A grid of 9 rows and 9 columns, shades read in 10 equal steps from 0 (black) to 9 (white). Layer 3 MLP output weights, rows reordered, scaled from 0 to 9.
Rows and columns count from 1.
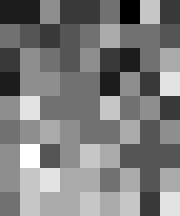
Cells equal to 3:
10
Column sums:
31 50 43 38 43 40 36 33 43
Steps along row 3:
up down down up down down up up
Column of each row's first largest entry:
8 6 9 9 2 3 2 3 9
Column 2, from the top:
1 3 5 5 8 5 9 7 7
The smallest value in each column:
1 1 2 2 2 1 0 2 2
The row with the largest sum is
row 9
